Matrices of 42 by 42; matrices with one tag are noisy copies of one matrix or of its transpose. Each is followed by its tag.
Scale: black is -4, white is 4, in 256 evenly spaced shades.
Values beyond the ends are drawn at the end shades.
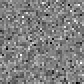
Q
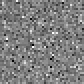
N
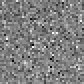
N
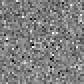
N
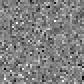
Q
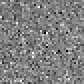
N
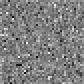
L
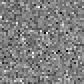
N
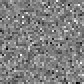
Q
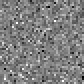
Q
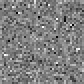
L
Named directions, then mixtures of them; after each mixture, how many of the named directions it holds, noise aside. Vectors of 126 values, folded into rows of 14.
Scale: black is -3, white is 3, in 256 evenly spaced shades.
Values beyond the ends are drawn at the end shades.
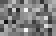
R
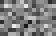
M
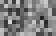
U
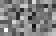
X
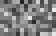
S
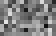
one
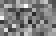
three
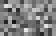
three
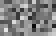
one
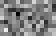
two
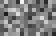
two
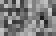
one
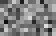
two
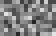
one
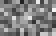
one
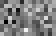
two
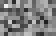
two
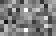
one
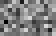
two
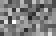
three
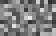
two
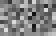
one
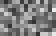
one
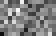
three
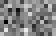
three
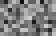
two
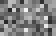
one
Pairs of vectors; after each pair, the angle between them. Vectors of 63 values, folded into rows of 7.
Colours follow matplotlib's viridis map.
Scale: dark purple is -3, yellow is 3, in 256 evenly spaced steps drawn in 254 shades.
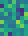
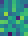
partly aligned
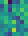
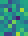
partly aligned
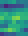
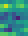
nearly opposite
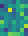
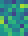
partly aligned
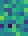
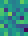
orthogonal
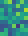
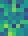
nearly opposite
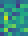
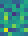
nearly parallel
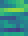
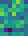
partly aligned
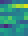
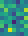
orthogonal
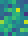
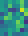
partly opposed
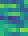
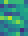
nearly opposite
